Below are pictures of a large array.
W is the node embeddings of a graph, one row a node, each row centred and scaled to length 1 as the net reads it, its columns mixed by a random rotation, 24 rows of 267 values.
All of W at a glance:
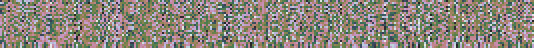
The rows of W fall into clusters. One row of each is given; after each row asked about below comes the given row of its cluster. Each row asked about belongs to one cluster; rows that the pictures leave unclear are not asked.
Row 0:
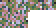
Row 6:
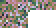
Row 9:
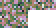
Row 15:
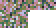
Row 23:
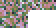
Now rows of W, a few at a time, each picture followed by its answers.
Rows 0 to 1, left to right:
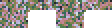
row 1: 23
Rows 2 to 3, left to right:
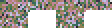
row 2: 6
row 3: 0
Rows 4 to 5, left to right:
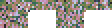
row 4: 6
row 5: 0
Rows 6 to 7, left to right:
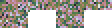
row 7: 9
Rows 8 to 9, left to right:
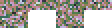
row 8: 23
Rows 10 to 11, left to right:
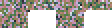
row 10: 15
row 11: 0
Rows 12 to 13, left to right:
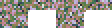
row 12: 9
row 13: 0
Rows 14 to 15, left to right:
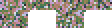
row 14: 0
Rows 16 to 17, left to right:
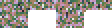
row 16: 9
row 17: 15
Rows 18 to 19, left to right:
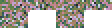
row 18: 6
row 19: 9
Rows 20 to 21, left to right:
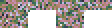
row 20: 6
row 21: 23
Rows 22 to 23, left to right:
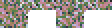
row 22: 23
